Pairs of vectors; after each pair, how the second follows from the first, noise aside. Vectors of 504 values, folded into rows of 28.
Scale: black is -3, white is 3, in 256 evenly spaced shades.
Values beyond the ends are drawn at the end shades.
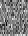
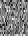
copied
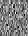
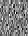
copied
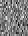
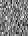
copied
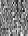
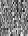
copied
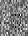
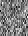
shuffled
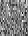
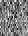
shuffled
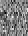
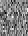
copied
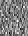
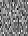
shuffled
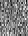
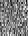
copied
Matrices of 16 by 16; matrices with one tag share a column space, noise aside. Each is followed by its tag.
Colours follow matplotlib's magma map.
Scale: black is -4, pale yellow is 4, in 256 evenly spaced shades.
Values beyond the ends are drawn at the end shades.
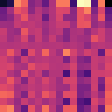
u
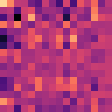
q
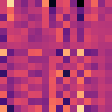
u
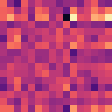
q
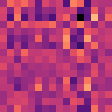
q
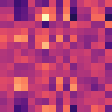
q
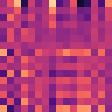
u
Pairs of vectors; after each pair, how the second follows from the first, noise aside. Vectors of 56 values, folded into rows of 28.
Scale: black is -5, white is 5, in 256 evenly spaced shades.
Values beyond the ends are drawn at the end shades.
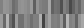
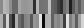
scaled up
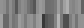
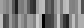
scaled up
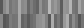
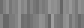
shrunk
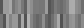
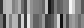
scaled up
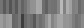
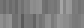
shrunk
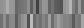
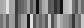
scaled up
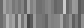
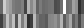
scaled up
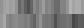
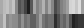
scaled up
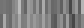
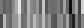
scaled up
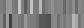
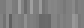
shrunk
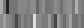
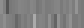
shrunk
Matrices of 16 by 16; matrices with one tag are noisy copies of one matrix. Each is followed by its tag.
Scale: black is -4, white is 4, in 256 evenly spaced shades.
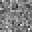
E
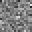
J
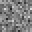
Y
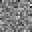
J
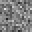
Y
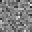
J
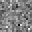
E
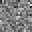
J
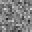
Y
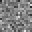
J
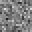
Y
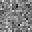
E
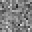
E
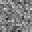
Y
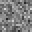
Y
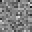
J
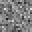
Y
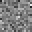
J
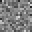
J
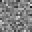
J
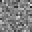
J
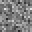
Y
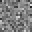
J
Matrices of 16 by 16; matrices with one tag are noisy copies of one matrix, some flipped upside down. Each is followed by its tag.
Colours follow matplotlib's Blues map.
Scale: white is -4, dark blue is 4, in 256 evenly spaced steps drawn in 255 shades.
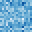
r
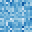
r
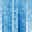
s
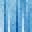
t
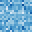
r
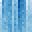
s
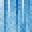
t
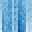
s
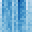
s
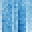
s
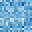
r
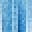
s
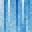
t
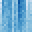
s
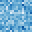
r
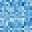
r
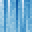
t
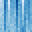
t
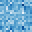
r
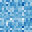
r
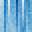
t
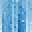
s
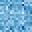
r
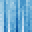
t
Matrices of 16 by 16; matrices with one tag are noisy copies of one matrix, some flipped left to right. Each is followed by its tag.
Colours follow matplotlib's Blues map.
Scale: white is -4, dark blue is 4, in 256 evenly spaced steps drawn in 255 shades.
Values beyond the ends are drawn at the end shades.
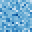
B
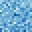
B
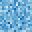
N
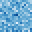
B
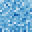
B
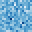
N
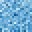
B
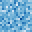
N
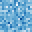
N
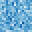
N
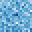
B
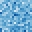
B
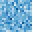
N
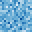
N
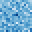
B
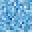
N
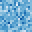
N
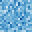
N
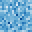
N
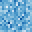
N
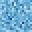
N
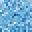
B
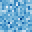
N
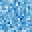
N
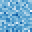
B
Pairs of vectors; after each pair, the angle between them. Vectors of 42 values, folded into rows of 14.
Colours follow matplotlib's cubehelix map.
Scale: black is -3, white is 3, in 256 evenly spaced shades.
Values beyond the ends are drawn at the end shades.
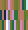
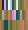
orthogonal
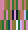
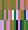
nearly opposite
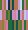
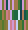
nearly opposite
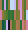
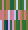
partly opposed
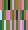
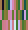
partly aligned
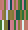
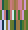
partly opposed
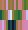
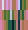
partly aligned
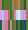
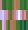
nearly parallel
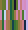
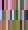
orthogonal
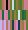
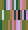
partly opposed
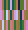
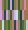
nearly parallel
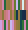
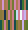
partly opposed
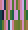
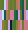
nearly opposite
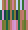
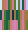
nearly parallel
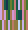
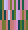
nearly opposite
